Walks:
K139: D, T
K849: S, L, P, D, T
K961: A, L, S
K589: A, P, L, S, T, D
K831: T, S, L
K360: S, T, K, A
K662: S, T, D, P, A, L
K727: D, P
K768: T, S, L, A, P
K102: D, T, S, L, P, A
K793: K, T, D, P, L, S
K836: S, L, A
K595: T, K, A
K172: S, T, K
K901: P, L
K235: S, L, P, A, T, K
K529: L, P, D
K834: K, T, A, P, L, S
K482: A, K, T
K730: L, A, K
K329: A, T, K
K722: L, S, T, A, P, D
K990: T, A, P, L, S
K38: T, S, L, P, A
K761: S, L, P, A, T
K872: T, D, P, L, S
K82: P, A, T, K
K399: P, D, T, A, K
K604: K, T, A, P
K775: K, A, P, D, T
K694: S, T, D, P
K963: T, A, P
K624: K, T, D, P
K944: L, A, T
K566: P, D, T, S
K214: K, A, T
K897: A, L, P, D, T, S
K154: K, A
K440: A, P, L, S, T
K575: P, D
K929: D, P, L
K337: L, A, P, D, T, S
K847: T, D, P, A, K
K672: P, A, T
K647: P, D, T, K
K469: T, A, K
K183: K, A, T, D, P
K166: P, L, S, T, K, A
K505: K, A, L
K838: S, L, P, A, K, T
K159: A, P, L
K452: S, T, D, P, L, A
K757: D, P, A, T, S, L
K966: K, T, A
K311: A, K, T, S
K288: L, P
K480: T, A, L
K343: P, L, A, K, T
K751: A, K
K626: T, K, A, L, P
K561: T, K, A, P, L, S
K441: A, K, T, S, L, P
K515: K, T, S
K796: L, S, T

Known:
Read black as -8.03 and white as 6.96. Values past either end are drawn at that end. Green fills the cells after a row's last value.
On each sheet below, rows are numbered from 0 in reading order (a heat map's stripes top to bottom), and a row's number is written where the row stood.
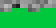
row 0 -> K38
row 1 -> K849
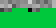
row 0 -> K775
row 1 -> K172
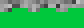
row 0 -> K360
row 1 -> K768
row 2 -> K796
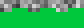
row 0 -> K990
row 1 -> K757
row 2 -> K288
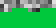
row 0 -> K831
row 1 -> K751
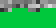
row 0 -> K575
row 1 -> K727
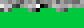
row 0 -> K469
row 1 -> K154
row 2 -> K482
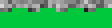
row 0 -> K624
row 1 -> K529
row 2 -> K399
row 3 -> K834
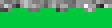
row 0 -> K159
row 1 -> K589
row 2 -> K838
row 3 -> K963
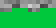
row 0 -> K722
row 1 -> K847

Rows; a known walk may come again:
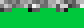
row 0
K793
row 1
K929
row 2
K505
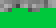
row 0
K166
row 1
K440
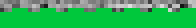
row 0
K761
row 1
K38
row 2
K482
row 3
K589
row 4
K139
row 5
K727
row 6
K836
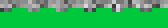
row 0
K775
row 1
K337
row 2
K694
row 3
K604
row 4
K831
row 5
K102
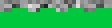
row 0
K452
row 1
K595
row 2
K288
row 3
K722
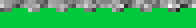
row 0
K82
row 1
K944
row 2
K626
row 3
K624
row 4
K730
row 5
K872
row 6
K966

